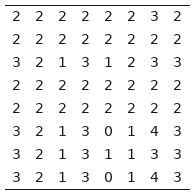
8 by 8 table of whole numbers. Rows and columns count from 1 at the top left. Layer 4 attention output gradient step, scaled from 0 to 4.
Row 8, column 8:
3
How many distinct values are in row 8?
5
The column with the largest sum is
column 7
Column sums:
20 16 12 20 10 13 23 20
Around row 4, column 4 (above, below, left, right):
3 2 2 2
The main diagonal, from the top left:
2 2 1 2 2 1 3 3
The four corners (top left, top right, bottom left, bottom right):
2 2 3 3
